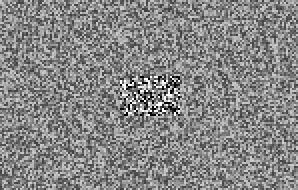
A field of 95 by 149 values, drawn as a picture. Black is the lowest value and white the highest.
The centre is the roughest part. Fine speckle covers the field. An odd patch, rougher than its surroundings, sits in the centre. Neither half mirrors the other. There is no seam. There is no overall slope. There are no regular stripes.
